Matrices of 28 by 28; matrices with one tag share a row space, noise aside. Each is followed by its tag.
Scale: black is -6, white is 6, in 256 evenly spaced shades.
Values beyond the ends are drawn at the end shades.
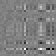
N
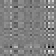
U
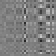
N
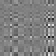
U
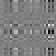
U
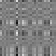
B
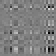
U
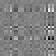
U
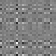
B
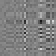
N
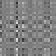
B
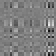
U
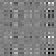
U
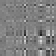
N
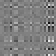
U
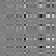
N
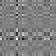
B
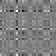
B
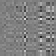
N
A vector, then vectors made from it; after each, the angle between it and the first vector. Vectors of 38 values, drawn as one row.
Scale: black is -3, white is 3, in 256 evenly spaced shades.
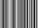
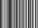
nearly opposite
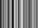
orthogonal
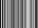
orthogonal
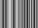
nearly parallel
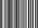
nearly opposite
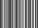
nearly opposite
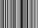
partly aligned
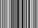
orthogonal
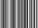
nearly parallel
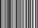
nearly opposite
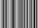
nearly parallel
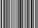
orthogonal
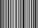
orthogonal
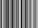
orthogonal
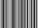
nearly parallel
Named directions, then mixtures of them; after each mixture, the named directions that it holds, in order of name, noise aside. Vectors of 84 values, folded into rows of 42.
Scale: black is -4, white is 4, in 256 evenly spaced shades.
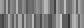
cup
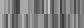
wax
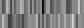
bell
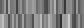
cup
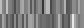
bell, cup, wax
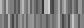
bell, cup, wax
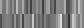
bell, cup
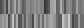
cup, wax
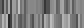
bell, cup, wax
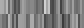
cup, wax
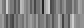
bell, cup, wax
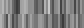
wax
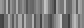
cup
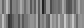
bell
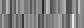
bell, cup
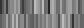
bell, cup, wax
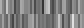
bell, cup, wax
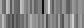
bell, wax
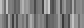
bell, cup, wax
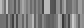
bell, cup, wax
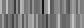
bell, cup, wax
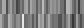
bell, cup, wax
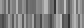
cup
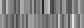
bell, cup, wax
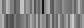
bell, wax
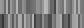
cup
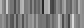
bell, cup, wax
